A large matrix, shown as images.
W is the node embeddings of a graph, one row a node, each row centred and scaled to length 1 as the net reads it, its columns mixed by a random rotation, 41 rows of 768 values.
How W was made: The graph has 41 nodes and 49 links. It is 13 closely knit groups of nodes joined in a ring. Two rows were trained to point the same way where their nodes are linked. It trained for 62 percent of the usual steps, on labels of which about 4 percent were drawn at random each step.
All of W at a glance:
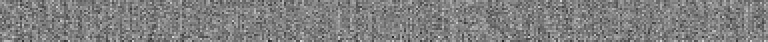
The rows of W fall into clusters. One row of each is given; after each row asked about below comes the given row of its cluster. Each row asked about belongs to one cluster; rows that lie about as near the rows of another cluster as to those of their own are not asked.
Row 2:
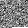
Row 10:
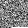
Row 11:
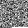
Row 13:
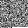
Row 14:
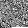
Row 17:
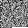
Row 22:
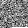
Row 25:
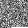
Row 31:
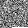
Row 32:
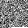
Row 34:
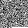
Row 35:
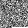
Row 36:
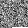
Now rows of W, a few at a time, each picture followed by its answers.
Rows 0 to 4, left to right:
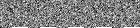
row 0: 11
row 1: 17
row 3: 11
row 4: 17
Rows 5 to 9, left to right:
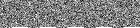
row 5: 34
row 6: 25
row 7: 2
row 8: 14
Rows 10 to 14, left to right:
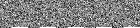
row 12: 36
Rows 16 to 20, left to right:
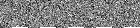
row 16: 14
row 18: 10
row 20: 31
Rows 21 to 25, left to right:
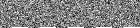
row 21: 32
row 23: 10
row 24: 13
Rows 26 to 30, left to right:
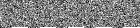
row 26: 35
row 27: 13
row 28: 13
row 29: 32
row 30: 22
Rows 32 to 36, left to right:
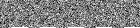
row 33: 2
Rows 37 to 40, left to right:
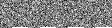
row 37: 36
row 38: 31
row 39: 35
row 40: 34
